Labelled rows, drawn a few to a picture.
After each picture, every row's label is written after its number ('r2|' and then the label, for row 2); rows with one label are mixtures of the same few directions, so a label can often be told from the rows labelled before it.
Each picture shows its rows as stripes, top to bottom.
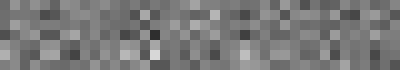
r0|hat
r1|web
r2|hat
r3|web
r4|web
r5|web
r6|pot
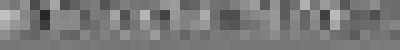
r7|hat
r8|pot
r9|pot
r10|web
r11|web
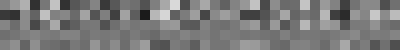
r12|hat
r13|pot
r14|hat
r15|web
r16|pot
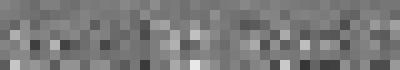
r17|web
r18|web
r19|pot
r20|hat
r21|hat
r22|hat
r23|hat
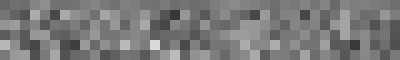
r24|pot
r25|hat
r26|pot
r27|pot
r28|web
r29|hat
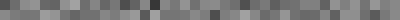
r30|web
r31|web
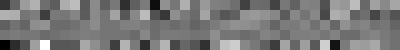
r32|web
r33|pot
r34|pot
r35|web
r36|pot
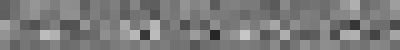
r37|web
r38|web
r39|web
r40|web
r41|hat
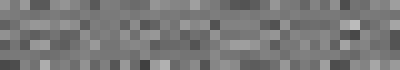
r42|pot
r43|web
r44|web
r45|web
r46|pot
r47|web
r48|pot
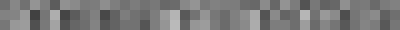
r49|hat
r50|hat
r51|hat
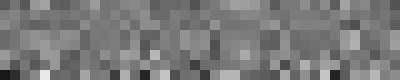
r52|pot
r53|pot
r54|web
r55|web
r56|web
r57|web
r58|hat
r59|pot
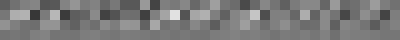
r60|web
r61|hat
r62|web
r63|pot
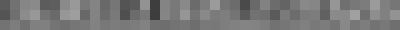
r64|web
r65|web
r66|pot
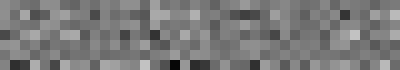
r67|web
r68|pot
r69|web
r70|web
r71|pot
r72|hat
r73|hat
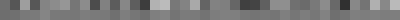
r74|pot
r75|pot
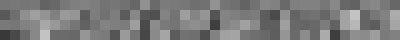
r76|web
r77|web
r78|web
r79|pot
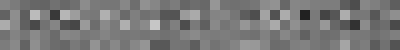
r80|web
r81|hat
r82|web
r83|hat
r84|pot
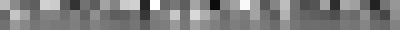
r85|web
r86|hat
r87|hat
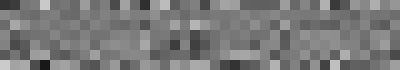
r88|pot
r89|web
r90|hat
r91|hat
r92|hat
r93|pot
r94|pot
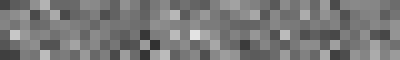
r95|pot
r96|hat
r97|pot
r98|hat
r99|web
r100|pot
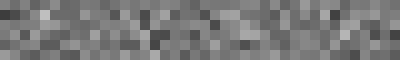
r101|hat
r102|pot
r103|web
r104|pot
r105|web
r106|web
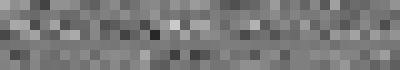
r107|pot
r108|web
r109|hat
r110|web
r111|pot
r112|hat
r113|pot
